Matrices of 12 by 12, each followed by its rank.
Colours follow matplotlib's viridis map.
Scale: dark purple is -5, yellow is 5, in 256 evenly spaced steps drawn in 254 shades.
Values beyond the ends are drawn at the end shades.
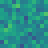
full rank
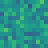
full rank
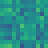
two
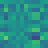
two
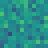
full rank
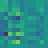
two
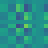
one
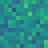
full rank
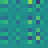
one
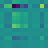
one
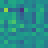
two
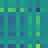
one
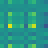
one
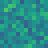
full rank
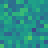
full rank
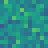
full rank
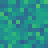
full rank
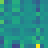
two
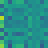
two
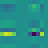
one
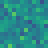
full rank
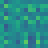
two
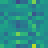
two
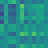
two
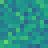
full rank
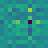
two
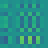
one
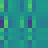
one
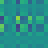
one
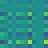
one
